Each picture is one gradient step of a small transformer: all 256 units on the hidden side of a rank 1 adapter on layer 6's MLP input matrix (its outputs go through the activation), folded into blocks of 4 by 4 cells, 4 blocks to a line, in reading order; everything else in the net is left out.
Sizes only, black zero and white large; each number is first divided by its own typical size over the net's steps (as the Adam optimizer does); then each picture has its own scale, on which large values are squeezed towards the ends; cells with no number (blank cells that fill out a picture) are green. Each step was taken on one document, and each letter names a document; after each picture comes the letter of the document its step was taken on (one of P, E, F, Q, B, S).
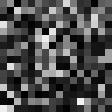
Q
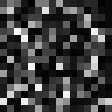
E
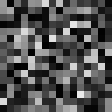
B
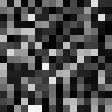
B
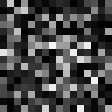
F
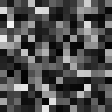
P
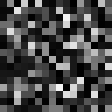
F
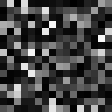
F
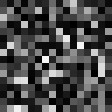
Q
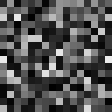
Q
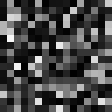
F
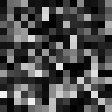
F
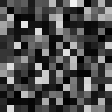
Q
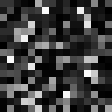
E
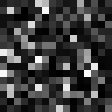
E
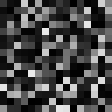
F
